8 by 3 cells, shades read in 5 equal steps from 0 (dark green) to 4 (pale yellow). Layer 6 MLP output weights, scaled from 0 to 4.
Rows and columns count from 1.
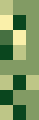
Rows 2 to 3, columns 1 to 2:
4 0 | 1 4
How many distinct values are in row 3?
3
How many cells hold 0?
5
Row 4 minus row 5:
-2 1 0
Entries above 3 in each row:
0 1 1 0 0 0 0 0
